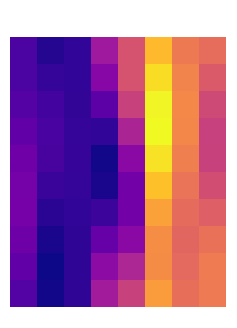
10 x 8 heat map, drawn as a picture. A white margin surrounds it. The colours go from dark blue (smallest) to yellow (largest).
Streaks run downward. The top left is the calmest part. The right part is higher, past a seam about 60% of the way across.
